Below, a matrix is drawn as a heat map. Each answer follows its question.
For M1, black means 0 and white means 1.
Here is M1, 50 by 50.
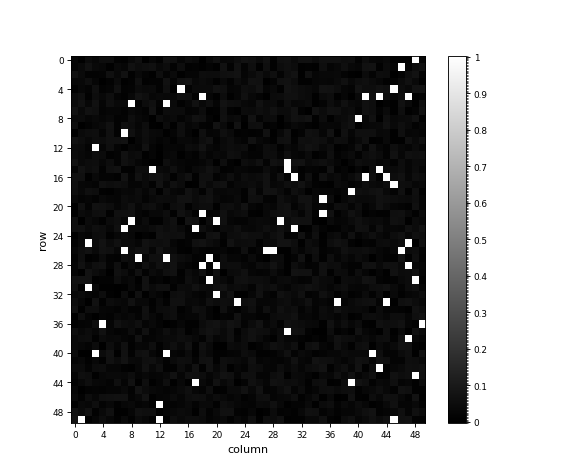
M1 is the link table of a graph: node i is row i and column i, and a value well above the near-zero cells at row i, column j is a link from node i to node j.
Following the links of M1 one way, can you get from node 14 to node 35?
yes
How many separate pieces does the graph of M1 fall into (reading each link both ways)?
3
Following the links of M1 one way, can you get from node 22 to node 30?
no
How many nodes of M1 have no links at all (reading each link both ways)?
2
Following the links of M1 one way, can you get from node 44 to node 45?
yes
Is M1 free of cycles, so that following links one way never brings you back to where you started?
yes
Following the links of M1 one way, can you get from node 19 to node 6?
no
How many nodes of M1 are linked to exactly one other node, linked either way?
8
